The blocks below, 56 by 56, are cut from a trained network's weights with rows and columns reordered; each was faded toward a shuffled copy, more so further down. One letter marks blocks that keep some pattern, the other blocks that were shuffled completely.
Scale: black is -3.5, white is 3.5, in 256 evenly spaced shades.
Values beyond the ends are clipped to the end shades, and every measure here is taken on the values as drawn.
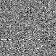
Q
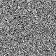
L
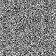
Q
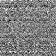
Q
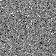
L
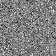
L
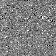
Q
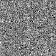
Q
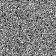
L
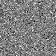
L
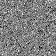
L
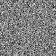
Q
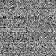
Q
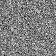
L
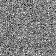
L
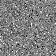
L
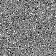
L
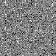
Q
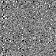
Q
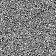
L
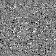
Q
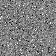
L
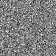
L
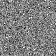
L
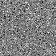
L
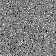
L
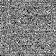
Q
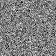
L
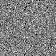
Q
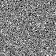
L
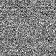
Q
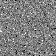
L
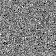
L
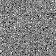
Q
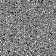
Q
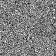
L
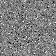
L
